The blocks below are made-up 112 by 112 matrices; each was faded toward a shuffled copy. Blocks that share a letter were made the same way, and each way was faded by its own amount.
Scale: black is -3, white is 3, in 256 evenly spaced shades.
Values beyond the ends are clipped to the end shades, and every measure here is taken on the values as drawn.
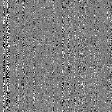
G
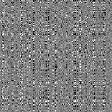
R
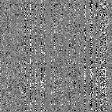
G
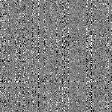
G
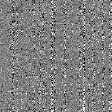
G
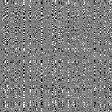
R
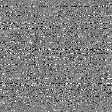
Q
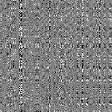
R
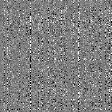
G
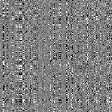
R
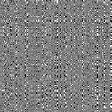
R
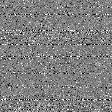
Q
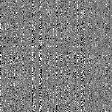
G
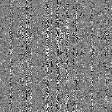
G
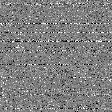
Q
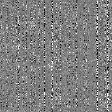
G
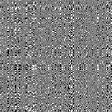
R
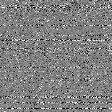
Q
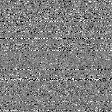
Q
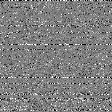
Q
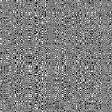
R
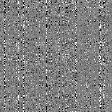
G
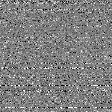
Q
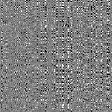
R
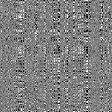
R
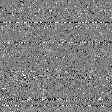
Q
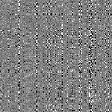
R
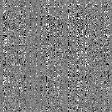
G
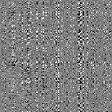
R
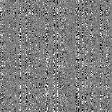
G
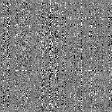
G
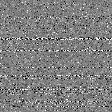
Q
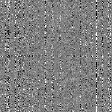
G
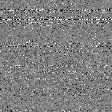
Q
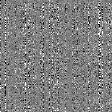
G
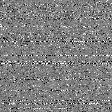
Q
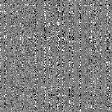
G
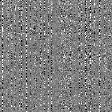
G
